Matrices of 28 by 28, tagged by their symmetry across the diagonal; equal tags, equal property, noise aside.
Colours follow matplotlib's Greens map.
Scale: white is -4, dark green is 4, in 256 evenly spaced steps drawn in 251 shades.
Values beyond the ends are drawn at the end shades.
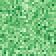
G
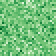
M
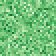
M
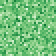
M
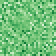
M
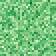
G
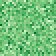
M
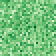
G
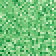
M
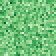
G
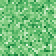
M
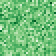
G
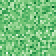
M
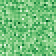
M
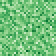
M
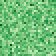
G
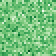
G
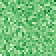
M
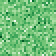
G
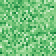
G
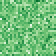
G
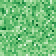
G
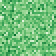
G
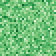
G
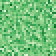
M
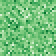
M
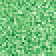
M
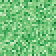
G
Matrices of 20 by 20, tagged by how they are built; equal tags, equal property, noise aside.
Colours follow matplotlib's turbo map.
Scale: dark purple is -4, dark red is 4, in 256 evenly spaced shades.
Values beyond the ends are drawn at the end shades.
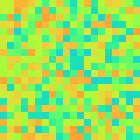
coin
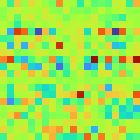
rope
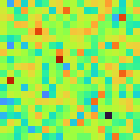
coin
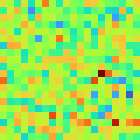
coin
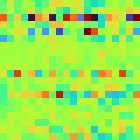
rope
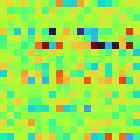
rope
